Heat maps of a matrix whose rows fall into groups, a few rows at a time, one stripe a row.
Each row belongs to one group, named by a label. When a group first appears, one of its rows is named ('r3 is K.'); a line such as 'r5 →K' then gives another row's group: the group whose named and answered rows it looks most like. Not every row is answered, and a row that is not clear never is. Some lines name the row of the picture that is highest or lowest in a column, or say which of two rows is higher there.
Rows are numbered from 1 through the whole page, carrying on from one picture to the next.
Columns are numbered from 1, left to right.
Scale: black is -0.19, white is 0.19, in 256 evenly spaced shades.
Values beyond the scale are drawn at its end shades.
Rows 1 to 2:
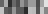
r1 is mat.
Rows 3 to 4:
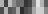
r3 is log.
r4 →log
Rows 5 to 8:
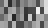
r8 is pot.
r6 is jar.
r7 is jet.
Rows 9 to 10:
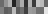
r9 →jet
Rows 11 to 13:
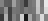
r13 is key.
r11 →jar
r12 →jar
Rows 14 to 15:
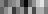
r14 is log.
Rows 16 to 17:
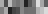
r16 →log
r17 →mat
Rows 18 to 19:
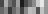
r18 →log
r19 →mat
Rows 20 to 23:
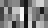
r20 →log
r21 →key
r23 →jet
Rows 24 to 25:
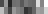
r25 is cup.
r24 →jar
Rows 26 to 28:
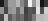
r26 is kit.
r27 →jar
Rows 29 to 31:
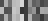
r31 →key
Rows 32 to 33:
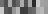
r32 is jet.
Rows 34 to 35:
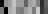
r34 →kit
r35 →kit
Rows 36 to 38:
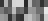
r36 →key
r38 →pot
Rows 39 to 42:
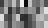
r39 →key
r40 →mat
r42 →cup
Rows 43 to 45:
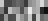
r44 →kit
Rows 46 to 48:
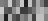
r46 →jet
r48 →jet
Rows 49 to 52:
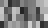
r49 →mat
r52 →kit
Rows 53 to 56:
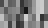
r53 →log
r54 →log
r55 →pot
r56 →pot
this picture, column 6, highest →55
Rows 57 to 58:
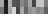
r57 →jet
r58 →kit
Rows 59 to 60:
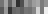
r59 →pot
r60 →jar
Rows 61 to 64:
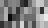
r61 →log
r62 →pot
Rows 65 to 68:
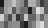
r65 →kit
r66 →log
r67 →pot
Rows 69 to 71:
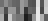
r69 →jar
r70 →jar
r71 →log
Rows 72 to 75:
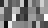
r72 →key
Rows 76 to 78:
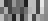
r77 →mat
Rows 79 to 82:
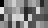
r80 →cup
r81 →key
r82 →pot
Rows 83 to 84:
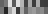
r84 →kit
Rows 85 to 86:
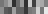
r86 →jar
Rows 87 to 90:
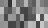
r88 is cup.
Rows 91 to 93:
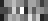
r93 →kit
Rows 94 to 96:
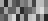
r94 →jet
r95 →log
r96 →kit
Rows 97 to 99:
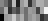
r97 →pot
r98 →mat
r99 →kit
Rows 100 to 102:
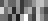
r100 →log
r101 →jet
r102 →pot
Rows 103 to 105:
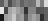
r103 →jar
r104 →cup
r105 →kit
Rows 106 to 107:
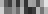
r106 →mat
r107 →cup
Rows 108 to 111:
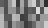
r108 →kit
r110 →cup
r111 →cup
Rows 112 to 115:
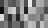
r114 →pot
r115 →mat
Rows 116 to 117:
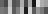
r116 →jet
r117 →jet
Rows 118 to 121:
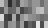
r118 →pot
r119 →log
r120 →pot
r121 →jar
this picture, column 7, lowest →121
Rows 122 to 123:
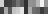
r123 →key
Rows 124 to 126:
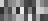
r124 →cup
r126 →key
